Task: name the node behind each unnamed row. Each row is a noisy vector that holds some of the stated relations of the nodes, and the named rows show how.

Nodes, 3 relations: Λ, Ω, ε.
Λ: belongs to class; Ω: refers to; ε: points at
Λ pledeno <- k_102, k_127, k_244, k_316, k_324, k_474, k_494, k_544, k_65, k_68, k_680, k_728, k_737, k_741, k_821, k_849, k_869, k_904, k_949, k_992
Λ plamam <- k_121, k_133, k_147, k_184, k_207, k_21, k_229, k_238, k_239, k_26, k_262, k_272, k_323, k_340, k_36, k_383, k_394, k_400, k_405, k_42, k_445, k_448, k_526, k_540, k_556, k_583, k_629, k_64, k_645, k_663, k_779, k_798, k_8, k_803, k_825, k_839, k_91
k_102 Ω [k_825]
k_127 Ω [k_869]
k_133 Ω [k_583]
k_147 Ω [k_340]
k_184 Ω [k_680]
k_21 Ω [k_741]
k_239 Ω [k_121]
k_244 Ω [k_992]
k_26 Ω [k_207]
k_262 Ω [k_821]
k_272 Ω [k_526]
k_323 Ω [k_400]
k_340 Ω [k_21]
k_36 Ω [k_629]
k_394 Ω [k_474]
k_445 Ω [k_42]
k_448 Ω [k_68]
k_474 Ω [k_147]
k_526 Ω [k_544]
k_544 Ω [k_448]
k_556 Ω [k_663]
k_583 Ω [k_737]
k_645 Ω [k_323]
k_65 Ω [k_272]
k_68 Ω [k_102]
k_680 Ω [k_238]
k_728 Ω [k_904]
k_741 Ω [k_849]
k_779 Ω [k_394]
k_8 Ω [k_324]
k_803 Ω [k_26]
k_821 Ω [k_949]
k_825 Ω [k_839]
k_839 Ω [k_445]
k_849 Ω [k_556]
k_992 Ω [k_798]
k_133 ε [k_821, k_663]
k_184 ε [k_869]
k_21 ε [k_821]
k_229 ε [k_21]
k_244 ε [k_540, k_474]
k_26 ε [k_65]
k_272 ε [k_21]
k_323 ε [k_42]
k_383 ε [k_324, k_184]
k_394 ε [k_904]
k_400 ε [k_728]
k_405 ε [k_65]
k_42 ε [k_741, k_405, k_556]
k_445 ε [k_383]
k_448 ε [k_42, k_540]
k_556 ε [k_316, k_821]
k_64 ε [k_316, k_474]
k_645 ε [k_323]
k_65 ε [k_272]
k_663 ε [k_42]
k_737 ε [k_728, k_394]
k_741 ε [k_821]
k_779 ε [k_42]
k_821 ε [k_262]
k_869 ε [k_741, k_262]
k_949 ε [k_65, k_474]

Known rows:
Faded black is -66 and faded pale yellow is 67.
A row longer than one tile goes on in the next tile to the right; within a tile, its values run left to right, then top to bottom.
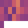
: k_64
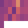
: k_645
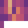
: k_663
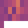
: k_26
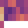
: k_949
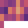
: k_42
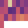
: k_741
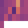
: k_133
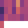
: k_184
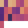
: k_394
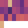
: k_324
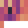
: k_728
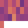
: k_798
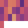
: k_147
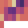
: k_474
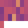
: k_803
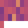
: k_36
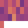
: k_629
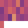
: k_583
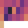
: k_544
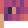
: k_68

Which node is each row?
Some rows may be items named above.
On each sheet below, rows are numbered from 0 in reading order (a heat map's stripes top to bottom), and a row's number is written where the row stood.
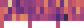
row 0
k_849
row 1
k_229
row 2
k_400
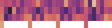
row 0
k_544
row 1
k_821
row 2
k_869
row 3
k_737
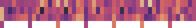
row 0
k_244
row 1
k_779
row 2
k_728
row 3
k_21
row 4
k_127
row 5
k_904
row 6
k_340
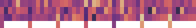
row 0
k_448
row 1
k_383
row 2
k_316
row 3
k_394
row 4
k_663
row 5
k_102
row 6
k_102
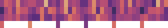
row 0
k_262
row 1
k_526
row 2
k_663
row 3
k_556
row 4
k_383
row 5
k_445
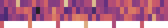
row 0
k_272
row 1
k_65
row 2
k_741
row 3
k_324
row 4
k_540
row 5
k_340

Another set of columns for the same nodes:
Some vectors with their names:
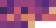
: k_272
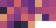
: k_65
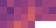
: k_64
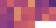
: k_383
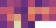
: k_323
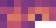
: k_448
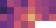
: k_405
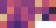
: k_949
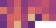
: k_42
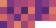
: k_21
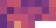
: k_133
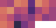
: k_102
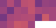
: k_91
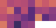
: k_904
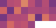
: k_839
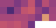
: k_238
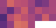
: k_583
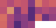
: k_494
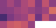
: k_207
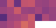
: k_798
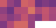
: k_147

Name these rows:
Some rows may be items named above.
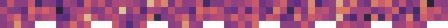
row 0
k_645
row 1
k_26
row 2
k_244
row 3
k_645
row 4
k_229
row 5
k_394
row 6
k_741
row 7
k_400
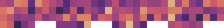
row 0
k_102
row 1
k_272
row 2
k_663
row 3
k_741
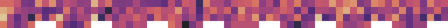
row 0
k_821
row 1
k_949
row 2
k_526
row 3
k_544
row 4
k_445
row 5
k_737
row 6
k_869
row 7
k_474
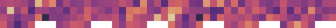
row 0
k_244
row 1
k_64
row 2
k_184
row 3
k_821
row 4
k_262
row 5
k_556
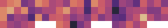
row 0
k_869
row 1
k_68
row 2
k_26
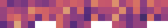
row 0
k_779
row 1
k_324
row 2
k_849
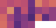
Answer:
k_316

